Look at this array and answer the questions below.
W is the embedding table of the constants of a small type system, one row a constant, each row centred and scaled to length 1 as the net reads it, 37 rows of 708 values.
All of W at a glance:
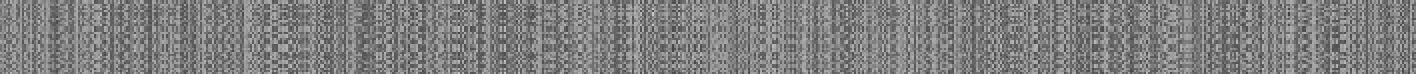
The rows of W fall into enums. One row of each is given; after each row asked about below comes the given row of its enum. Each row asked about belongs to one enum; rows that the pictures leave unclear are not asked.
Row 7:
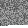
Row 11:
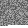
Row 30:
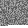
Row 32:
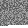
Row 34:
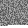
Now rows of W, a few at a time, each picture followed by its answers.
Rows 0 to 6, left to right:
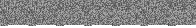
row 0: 30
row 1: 30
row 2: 32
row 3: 11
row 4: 7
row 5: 30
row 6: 7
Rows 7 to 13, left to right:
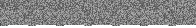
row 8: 11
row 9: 32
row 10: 34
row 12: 7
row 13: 30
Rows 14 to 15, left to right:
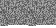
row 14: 30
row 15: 30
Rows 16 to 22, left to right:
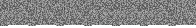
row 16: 32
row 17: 34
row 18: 34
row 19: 11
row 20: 32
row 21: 32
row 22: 34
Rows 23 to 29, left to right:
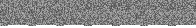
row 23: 34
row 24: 30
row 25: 34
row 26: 32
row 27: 7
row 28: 11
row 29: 32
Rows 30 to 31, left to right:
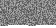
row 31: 34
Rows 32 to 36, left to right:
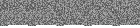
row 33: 32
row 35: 11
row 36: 30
